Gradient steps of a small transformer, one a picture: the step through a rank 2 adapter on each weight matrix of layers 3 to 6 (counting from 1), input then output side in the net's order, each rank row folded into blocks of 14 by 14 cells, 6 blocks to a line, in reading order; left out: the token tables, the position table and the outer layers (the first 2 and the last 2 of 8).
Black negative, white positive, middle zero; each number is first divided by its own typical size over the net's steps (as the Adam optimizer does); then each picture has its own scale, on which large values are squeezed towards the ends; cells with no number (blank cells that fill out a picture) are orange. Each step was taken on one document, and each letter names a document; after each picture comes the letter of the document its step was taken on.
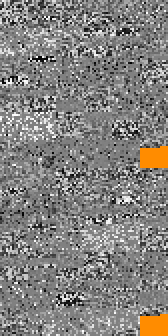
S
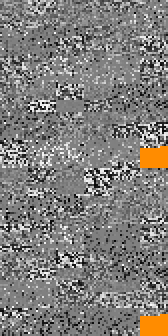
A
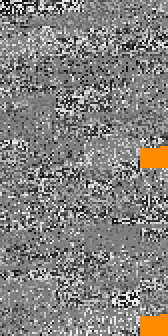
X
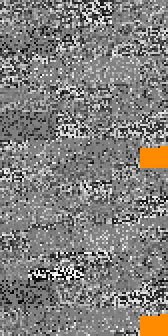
X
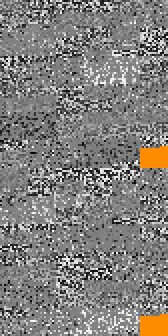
A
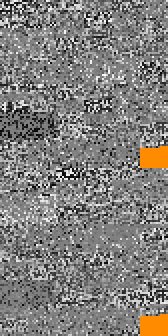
X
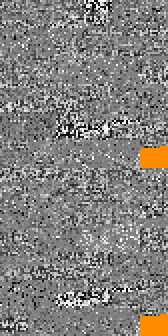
S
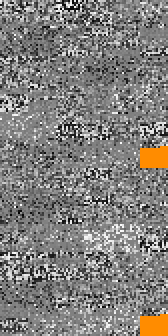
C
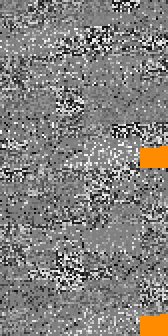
A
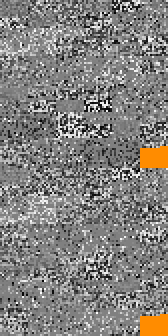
X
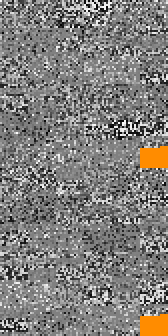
C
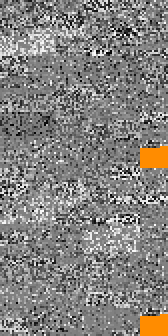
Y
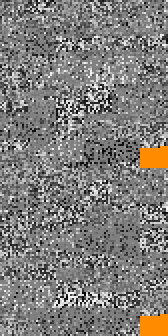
X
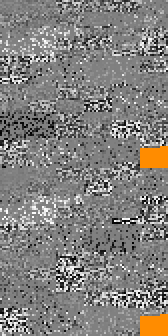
A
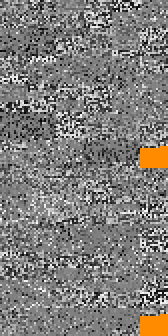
X
